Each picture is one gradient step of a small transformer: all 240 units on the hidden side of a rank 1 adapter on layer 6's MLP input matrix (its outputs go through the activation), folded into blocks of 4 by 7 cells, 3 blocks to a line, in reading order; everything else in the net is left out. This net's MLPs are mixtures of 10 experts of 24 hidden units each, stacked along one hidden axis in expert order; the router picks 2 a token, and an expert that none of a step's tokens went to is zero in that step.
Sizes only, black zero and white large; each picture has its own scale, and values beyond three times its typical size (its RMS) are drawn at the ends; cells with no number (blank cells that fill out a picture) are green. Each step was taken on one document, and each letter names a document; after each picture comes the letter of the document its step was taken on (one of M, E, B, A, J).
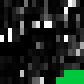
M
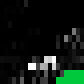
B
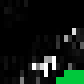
B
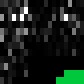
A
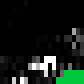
B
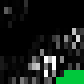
B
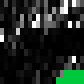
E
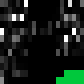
A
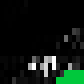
B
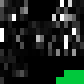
A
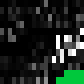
M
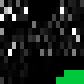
A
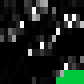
E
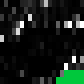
E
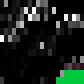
E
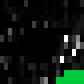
M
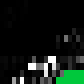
B
